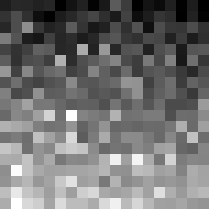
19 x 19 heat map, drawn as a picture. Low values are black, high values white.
The top right is the ninth with the lowest average. Values rise toward the bottom. Fine speckle covers the field. No regular stripes run through it.
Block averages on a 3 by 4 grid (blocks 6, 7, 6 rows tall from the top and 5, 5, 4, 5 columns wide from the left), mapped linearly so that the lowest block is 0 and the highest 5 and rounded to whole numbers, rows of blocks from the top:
0 0 0 0
3 3 2 2
5 5 5 4
